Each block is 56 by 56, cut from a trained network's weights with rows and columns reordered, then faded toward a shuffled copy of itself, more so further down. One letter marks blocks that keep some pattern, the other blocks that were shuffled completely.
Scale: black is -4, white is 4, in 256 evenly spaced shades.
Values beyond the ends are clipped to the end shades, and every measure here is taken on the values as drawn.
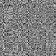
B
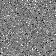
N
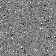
N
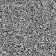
N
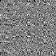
B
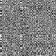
B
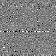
B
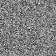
N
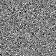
N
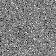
N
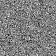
N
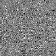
B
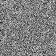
N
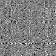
B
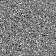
N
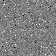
N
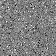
N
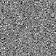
B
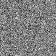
N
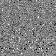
B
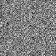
B
